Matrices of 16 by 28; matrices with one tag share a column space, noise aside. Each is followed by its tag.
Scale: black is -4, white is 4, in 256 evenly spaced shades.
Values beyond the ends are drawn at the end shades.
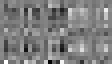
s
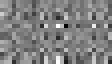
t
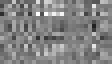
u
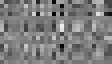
u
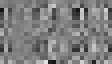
s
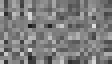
t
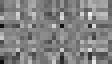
t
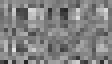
s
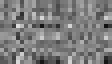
t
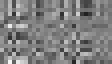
t
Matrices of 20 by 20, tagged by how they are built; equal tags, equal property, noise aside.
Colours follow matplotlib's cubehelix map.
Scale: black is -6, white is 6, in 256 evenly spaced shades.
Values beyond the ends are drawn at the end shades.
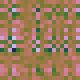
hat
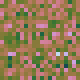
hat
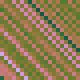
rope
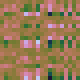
hat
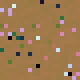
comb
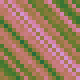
rope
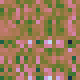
hat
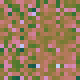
hat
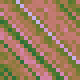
rope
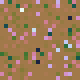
comb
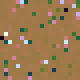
comb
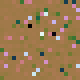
comb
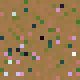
comb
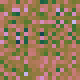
hat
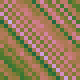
rope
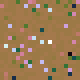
comb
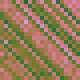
rope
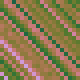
rope
